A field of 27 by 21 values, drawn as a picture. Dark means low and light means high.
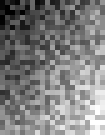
Histogram: bell-shaped. Ninth with the highest average: bottom right. Stripes: none. Slope: up to the bottom right.
